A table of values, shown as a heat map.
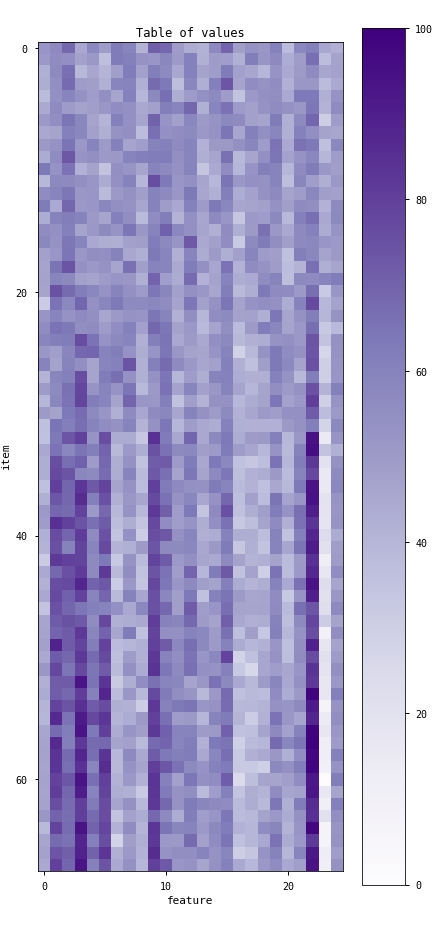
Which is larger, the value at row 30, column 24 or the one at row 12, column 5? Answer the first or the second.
the first
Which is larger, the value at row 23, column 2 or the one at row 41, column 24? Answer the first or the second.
the first
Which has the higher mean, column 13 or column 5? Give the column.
5
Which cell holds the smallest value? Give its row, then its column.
60, 23
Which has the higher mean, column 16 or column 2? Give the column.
2
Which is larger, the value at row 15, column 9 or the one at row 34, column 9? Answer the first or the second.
the second
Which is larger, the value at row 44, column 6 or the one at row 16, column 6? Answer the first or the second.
the second
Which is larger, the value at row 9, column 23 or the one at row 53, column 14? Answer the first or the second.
the second
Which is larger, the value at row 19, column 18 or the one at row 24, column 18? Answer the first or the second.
the first
